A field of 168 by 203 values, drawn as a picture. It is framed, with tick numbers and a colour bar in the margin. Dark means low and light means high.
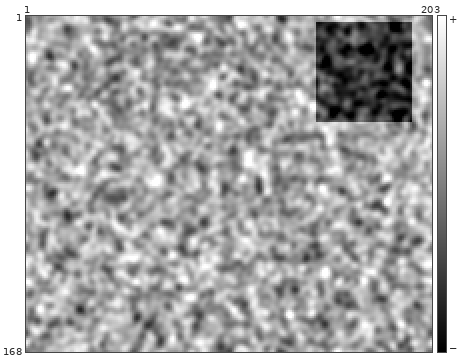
Overall the values sit about 60% of the way up the scale. Neither half mirrors the other. The ninth with the lowest average is the top right. An odd patch, lower than its surroundings, sits in the top right.
